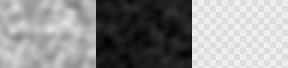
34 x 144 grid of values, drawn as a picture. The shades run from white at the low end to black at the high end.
The table splits into one row of 3 panels. Panel 1,1: low, blotchy. Panel 1,2: very high, blotchy, faint in contrast. Panel 1,3: very low, checkered, faint in contrast.
